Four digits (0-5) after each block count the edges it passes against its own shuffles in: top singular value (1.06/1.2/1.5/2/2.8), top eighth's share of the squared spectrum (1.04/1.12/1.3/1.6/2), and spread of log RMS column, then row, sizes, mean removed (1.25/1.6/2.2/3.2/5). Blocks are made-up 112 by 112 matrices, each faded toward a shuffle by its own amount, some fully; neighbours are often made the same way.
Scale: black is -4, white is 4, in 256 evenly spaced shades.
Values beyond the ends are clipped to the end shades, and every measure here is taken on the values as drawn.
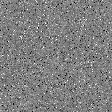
2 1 0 0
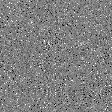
3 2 1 0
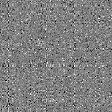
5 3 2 2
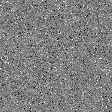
0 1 0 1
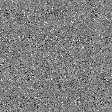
1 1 0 2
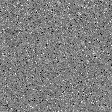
0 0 0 0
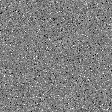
0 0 0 1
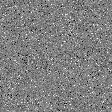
0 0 0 0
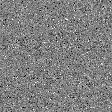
0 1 0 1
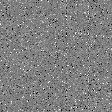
3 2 1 0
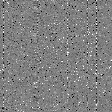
4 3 2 0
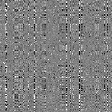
5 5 4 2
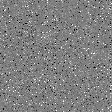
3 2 1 0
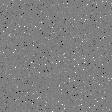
0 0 0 0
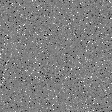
1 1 0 0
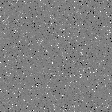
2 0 0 0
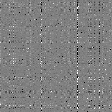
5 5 3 2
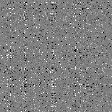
4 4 2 2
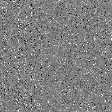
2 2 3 0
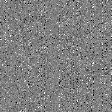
1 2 3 0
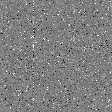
2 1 1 0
